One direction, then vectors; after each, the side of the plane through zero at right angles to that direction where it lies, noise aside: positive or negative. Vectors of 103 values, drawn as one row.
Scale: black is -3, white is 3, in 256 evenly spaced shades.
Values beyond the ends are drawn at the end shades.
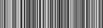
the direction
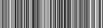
positive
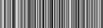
positive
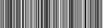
negative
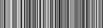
positive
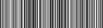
positive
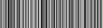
negative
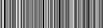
positive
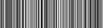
negative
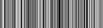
positive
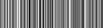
positive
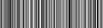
negative
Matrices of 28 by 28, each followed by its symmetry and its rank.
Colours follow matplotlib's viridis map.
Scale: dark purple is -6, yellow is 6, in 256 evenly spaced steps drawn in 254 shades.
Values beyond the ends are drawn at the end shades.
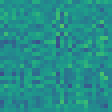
neither, rank five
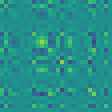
symmetric, rank two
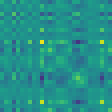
symmetric, rank two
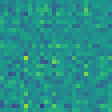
neither, rank five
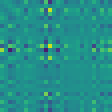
antisymmetric, rank two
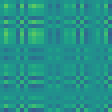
symmetric, rank one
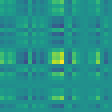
symmetric, rank one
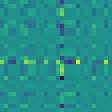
antisymmetric, rank two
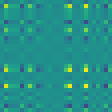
symmetric, rank one
